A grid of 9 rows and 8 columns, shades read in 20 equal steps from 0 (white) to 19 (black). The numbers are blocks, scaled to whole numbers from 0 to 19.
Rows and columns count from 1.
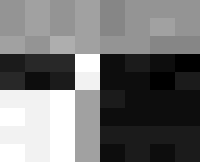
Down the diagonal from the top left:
8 7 6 0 18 18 18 17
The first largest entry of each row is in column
5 5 7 8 7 6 5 5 5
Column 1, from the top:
8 8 7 17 16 1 0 1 0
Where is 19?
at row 4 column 8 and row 5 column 7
